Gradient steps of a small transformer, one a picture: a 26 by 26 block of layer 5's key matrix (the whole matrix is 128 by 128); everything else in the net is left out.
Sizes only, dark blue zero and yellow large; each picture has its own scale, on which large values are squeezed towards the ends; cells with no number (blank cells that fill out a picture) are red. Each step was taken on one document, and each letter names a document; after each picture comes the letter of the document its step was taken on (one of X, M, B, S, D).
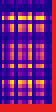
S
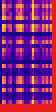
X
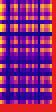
X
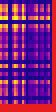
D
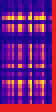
S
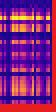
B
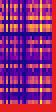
X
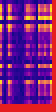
D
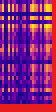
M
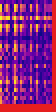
D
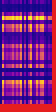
S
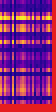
B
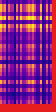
D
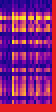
B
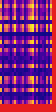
X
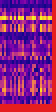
B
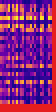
D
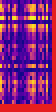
D
